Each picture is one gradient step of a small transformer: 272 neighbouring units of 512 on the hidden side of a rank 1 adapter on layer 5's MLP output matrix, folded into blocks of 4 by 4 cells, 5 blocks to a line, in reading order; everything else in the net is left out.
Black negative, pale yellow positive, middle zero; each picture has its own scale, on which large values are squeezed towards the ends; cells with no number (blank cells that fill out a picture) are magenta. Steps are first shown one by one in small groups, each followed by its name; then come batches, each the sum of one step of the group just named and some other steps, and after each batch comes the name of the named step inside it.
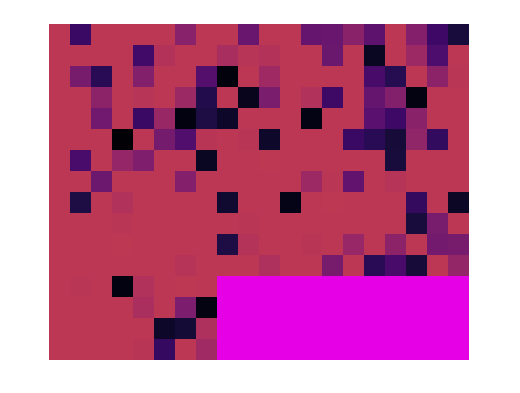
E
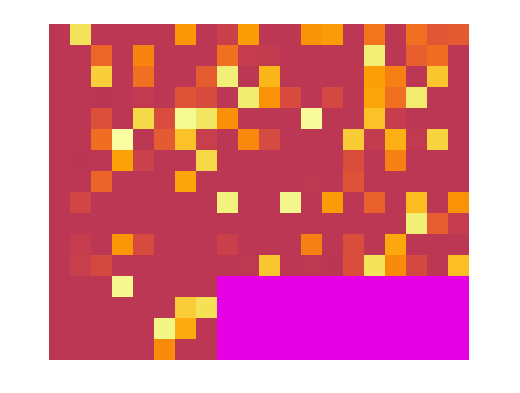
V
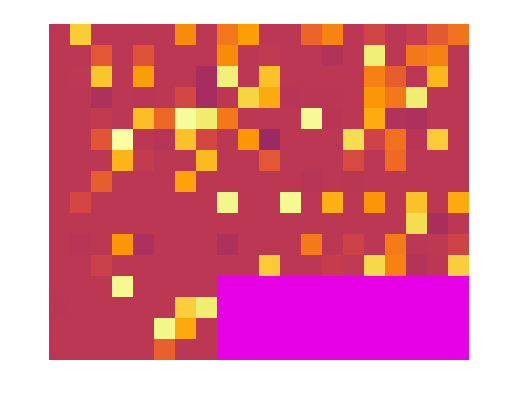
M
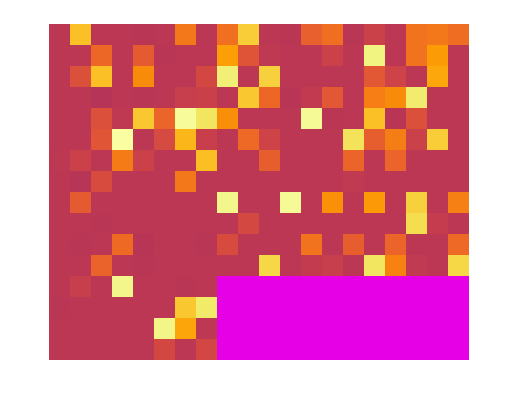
M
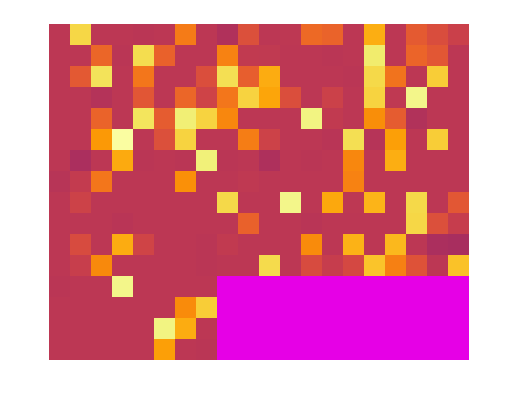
V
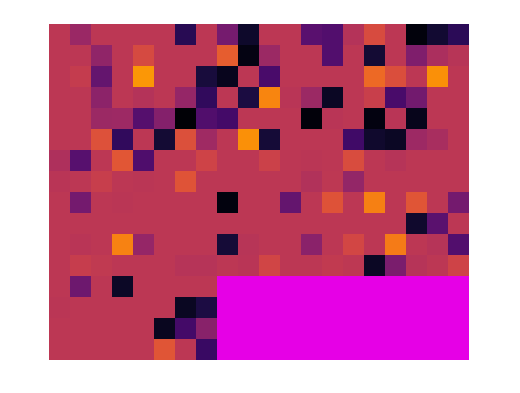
M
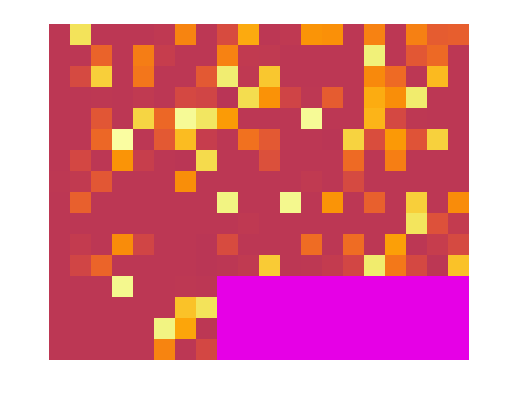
V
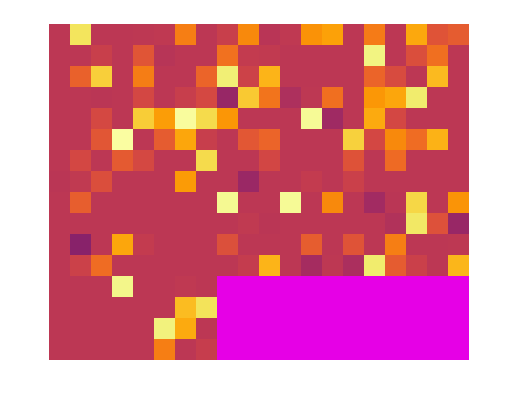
V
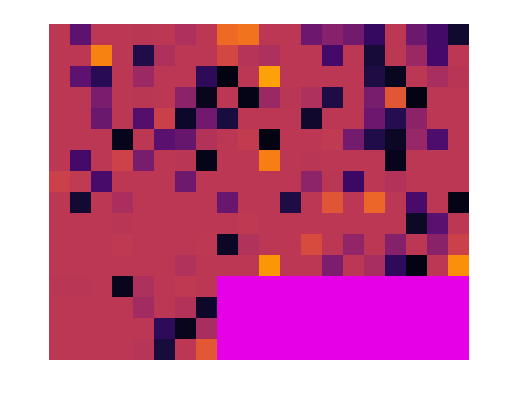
E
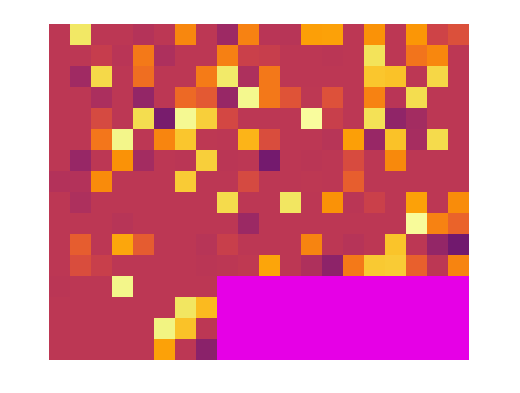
V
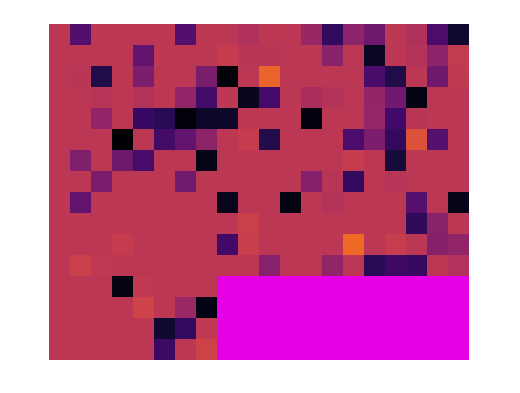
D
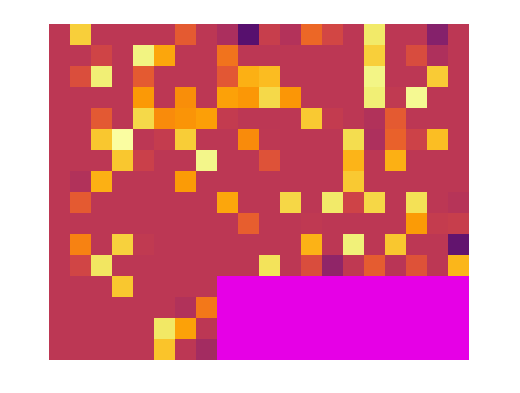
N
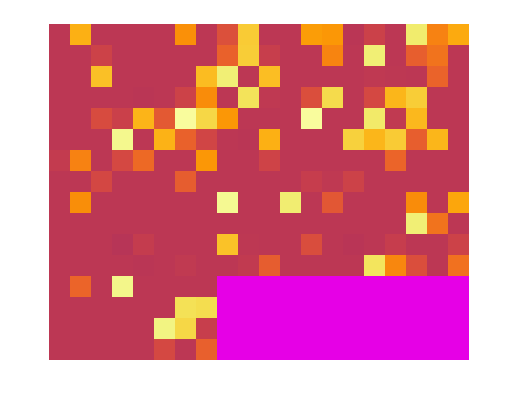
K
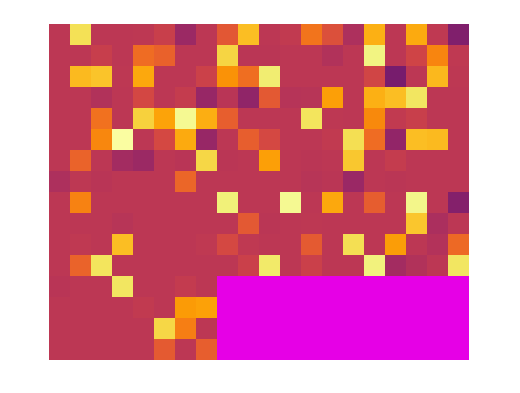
D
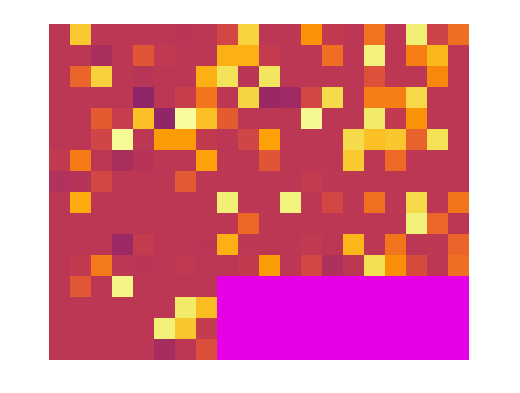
K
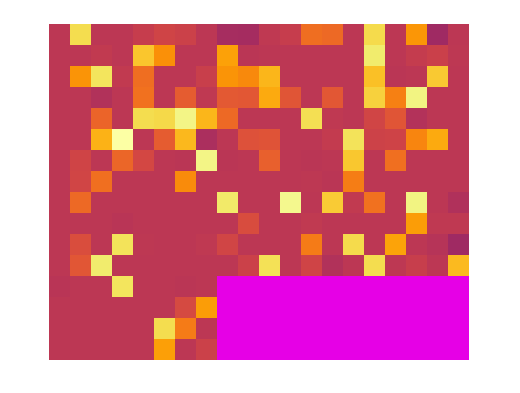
N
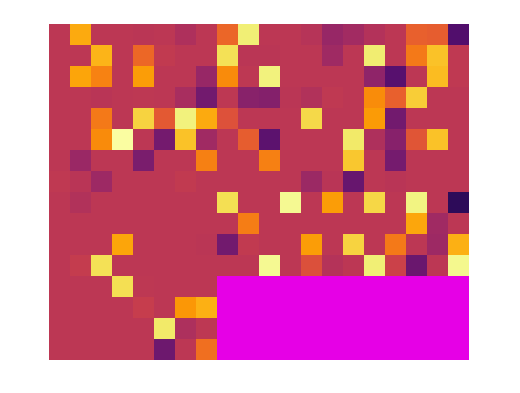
D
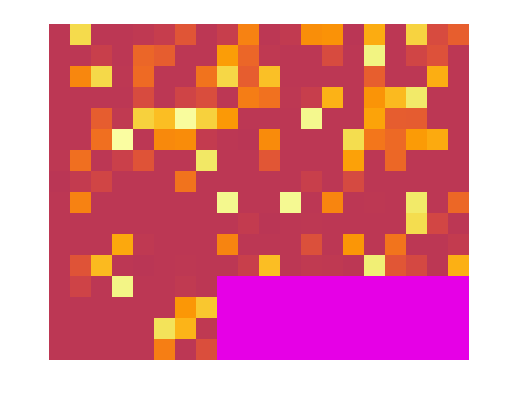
K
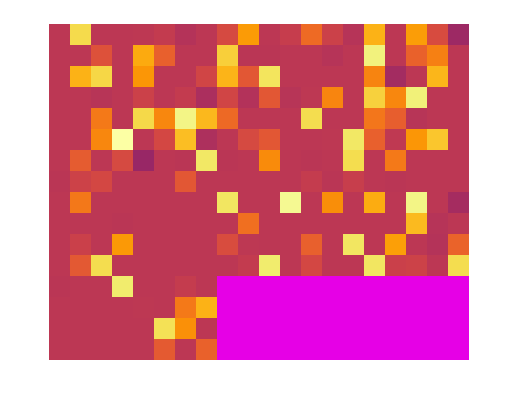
D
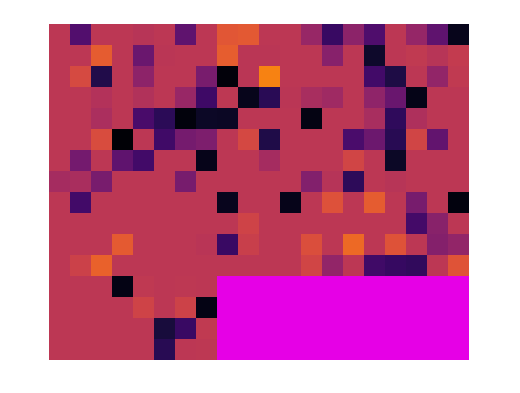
D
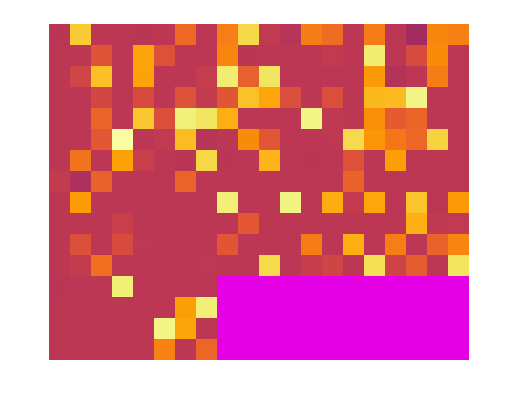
N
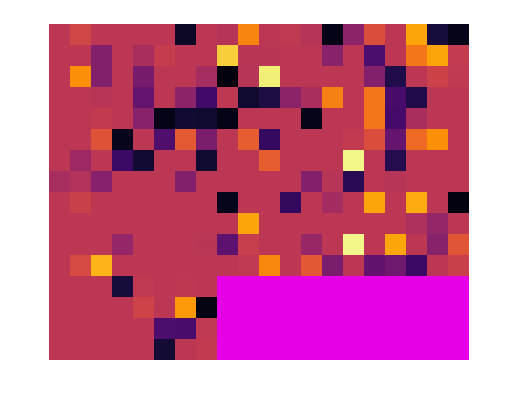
D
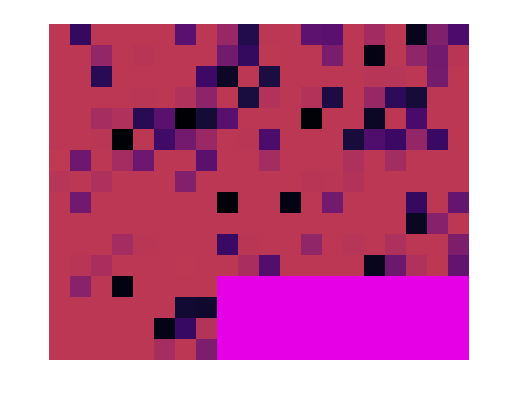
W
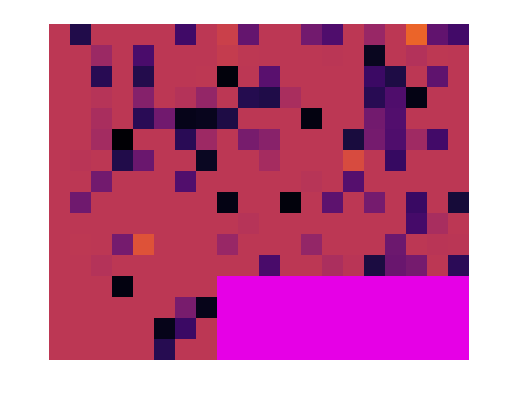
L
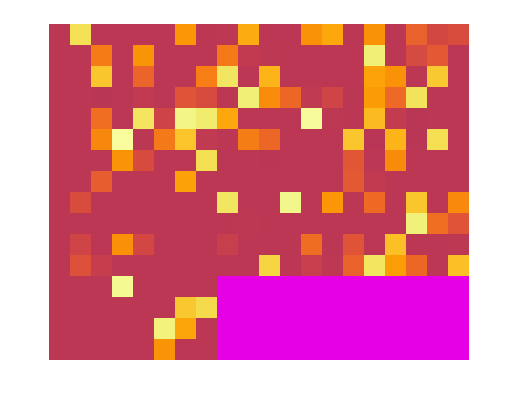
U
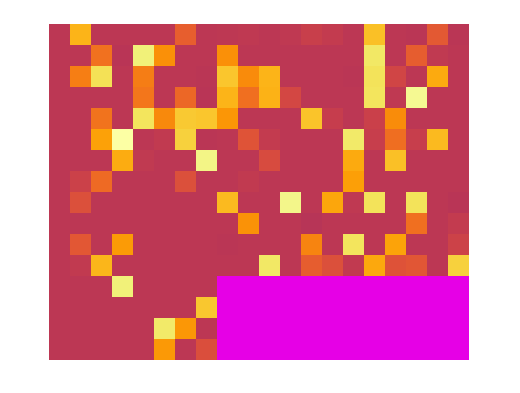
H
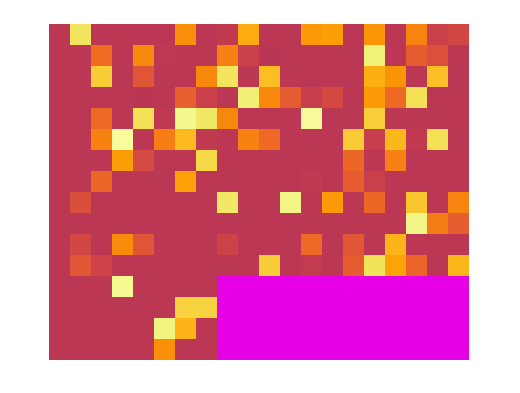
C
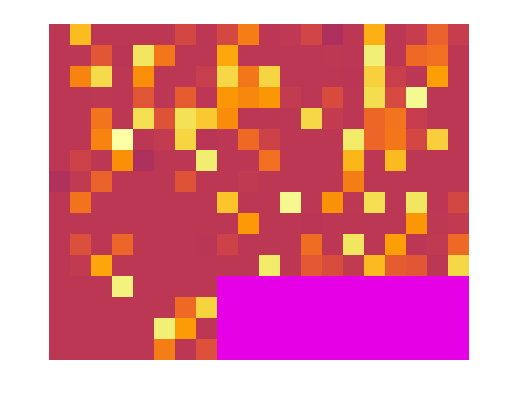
H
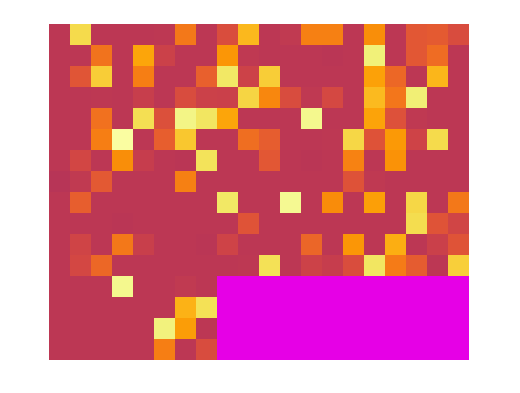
U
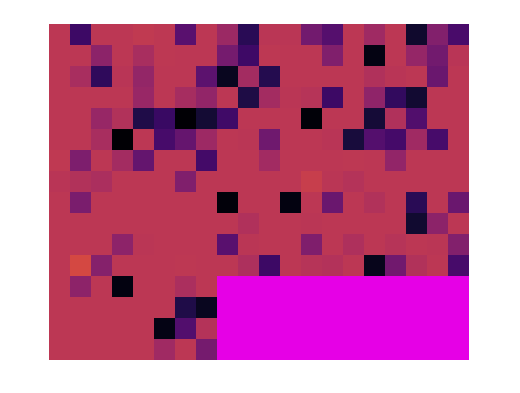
W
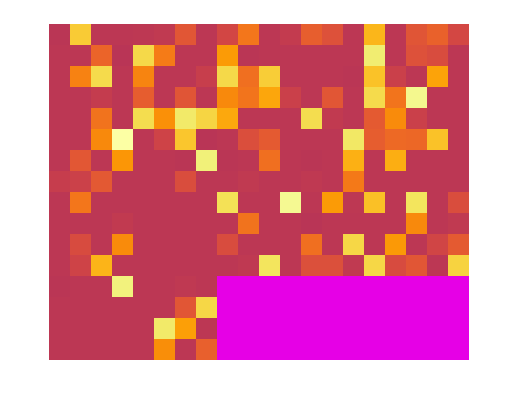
H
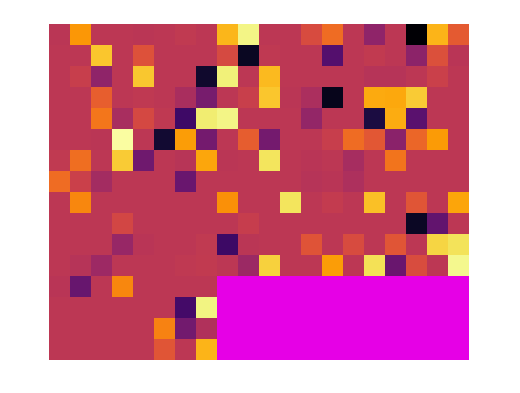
W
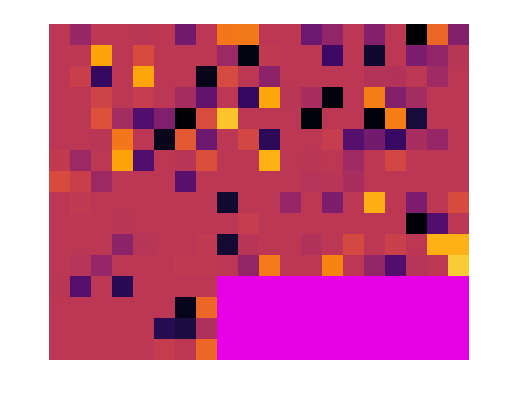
W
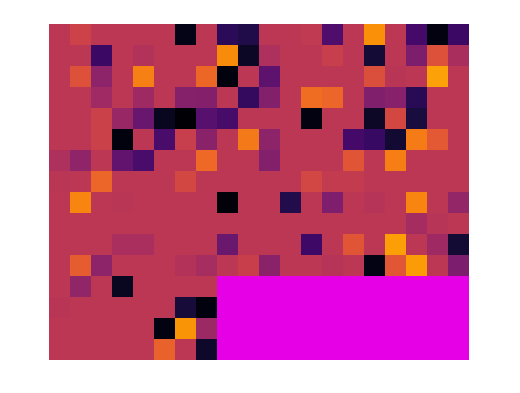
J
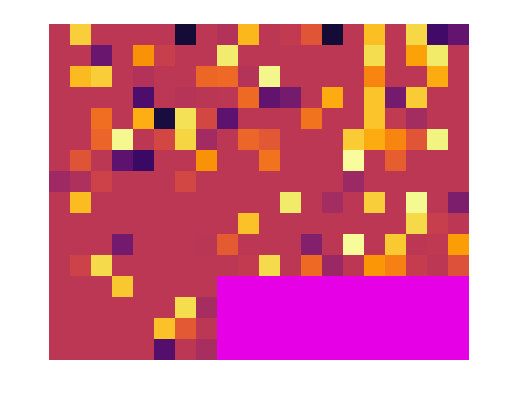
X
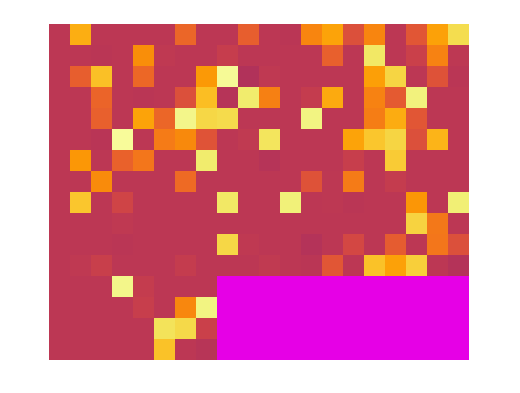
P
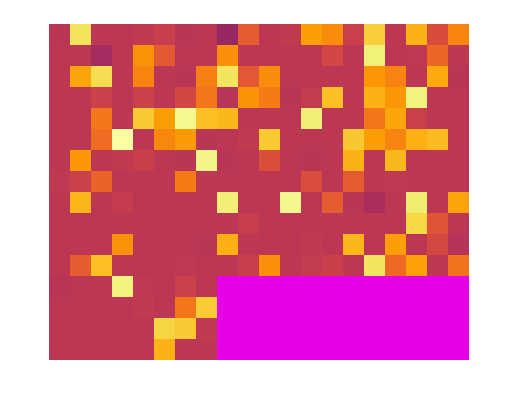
P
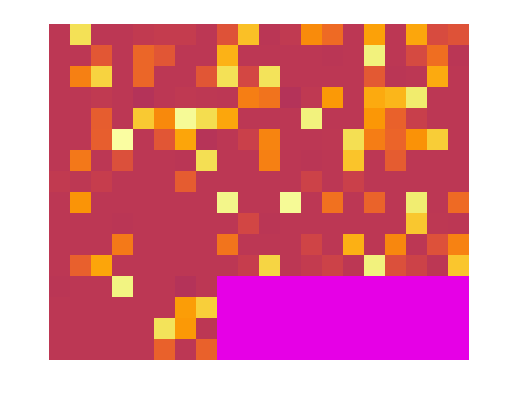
X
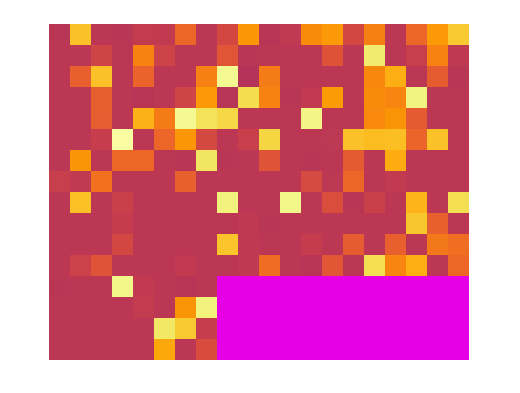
P
